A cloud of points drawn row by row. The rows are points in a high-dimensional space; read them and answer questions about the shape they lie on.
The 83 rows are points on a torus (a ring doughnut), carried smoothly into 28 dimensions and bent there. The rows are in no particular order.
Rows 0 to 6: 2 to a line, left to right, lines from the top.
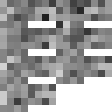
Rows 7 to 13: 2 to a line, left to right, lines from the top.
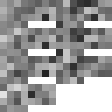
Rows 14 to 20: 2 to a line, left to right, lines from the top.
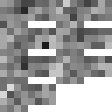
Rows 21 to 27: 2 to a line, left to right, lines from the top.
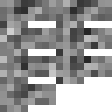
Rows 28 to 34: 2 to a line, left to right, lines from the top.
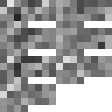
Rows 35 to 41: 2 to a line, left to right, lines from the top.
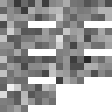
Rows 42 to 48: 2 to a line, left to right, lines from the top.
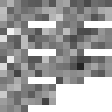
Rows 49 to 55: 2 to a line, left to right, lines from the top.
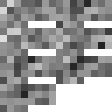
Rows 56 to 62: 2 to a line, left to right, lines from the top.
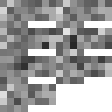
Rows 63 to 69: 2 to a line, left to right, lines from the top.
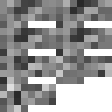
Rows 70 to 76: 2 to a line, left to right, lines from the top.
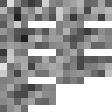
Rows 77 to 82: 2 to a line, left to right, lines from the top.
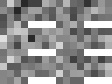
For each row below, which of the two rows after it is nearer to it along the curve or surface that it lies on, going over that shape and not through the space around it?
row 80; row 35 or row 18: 35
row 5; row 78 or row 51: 51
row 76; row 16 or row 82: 82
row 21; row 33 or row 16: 33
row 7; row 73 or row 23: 23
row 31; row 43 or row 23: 43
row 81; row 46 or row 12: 12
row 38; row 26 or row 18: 18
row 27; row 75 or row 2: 75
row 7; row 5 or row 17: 17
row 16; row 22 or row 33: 33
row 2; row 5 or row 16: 16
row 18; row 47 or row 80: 47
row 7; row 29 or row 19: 29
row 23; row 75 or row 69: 69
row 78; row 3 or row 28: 3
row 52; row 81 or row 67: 81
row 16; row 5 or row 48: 48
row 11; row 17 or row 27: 17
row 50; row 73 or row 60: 73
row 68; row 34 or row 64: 34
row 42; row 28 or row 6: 6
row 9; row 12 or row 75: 75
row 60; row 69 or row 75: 75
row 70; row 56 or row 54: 54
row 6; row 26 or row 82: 82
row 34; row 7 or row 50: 7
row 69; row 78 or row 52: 78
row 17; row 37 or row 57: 57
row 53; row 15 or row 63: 15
